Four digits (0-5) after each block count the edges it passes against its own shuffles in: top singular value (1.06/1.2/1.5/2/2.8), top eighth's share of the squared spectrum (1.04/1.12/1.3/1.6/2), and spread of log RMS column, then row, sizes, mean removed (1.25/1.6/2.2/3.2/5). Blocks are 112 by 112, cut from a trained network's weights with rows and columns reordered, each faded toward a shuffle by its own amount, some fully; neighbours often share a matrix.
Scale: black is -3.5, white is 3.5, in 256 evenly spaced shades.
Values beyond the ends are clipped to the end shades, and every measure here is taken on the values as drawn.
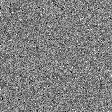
0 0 0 0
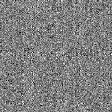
3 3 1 2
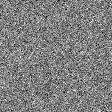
0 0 0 0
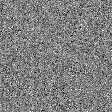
2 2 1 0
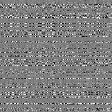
4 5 2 5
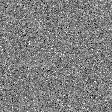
1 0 0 0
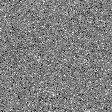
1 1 0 0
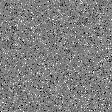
1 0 0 0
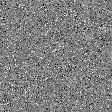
1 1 0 0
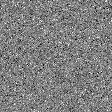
1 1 0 0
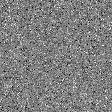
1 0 0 0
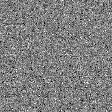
2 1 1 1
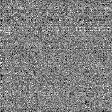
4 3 2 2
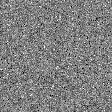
1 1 0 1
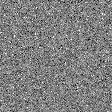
1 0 0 0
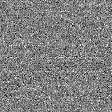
3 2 1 1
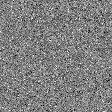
0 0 0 0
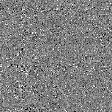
2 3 2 2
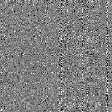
4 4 3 2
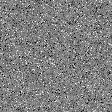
0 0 0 0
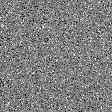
2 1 0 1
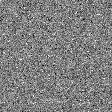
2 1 0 0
